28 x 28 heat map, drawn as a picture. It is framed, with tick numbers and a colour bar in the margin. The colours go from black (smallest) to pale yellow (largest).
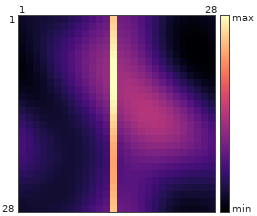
Ninth with the lowest average: top right. Calmest part: bottom left. Histogram: skewed, a long tail of high values. Odd lines: column 14.
